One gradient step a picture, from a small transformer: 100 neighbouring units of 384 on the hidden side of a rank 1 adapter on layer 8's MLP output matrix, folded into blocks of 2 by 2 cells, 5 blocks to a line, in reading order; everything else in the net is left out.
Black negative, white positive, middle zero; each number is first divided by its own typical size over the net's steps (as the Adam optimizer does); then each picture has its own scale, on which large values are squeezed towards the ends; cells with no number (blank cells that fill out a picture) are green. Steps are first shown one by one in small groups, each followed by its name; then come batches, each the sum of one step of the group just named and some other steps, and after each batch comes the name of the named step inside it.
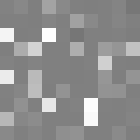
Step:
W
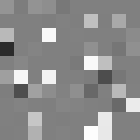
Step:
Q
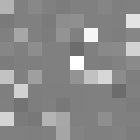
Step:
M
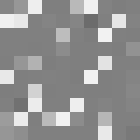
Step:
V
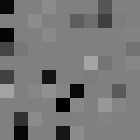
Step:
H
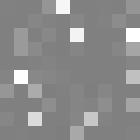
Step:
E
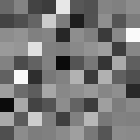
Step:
E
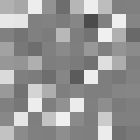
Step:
V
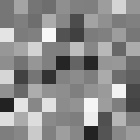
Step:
W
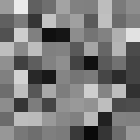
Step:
E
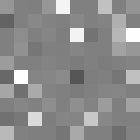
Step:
E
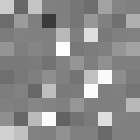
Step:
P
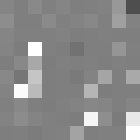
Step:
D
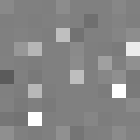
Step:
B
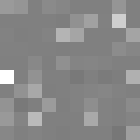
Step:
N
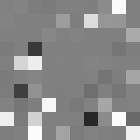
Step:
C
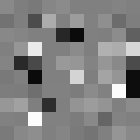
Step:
B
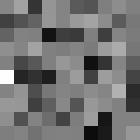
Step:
N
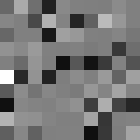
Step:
N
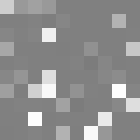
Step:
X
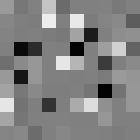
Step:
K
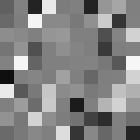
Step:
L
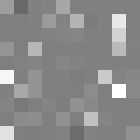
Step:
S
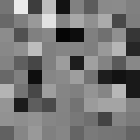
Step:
L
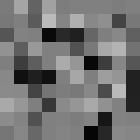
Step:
K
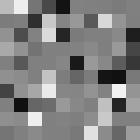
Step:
X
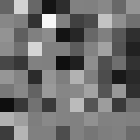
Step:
K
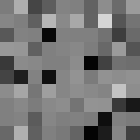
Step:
L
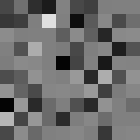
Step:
K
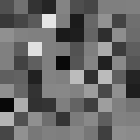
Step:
K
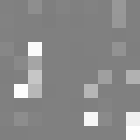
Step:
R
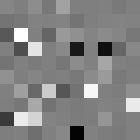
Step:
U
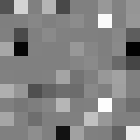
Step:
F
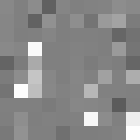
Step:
R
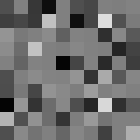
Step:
F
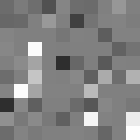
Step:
R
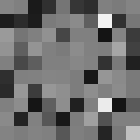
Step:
F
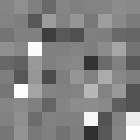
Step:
R
